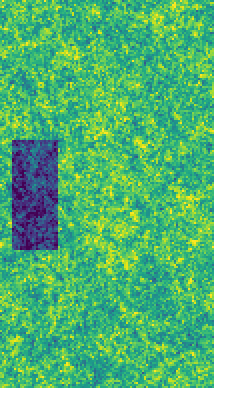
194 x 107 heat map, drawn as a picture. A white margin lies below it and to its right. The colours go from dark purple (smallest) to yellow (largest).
Histogram: skewed, a long tail of low values. Ninth with the lowest average: middle left. Odd patch: lower, in the middle left. Stripes: none. Grain: blotchy.
